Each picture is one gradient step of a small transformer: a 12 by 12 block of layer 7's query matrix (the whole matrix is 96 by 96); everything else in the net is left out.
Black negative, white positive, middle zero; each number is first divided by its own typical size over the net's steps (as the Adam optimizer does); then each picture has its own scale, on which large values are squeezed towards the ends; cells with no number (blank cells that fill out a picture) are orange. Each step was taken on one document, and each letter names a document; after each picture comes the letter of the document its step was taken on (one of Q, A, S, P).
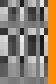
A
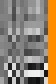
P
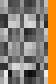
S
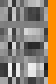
P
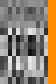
P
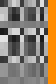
A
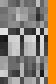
A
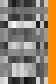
S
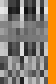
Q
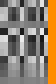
A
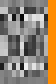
Q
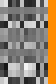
S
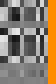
A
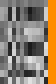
P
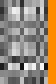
Q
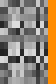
Q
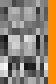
S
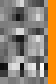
A
